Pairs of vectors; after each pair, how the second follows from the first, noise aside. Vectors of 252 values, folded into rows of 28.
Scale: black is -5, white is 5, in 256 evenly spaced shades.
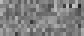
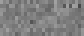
shrunk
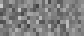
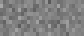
shrunk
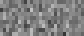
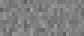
shrunk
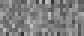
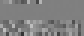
partly zeroed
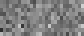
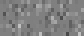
partly zeroed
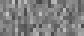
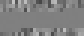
partly zeroed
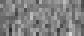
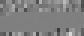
partly zeroed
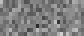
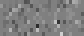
partly zeroed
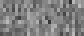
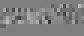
partly zeroed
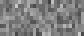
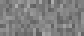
shrunk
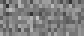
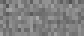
shrunk
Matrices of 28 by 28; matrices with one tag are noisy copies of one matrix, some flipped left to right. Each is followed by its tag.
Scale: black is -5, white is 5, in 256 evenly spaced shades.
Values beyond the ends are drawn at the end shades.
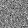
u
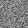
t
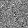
t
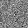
t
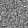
u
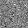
t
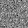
u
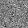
t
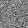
t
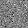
t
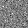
u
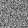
u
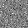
u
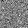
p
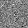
t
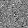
t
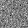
u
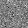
t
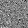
p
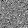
p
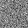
u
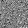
p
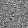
t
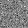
u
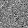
t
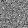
p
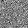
p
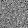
p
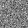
u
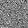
p
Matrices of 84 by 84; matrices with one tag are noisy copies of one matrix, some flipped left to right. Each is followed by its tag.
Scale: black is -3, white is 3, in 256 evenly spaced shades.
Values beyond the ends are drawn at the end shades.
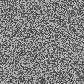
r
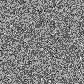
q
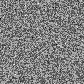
r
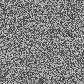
r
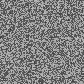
r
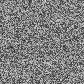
q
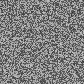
r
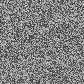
q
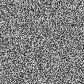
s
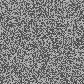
s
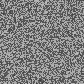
r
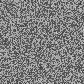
s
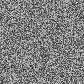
s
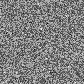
r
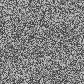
q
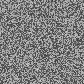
s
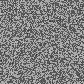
r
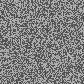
s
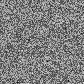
q
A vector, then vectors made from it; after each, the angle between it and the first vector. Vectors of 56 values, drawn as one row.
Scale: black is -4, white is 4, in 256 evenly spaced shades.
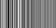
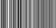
nearly opposite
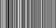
nearly parallel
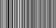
nearly parallel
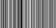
partly opposed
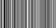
orthogonal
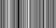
partly opposed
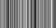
partly aligned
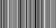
partly opposed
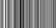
orthogonal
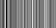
orthogonal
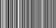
nearly parallel
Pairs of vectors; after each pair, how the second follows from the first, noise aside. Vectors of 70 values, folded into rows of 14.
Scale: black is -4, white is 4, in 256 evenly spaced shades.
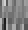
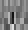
wrapped around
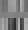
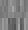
shrunk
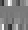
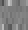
shrunk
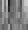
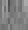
shrunk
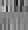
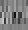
wrapped around
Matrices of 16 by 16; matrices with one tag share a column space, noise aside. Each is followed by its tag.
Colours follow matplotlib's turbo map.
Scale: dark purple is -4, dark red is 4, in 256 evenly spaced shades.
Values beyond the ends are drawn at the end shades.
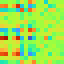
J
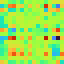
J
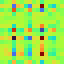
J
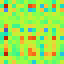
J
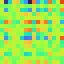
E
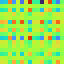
E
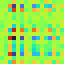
J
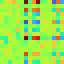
E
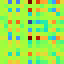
E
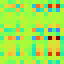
J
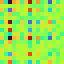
E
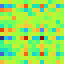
J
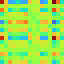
E
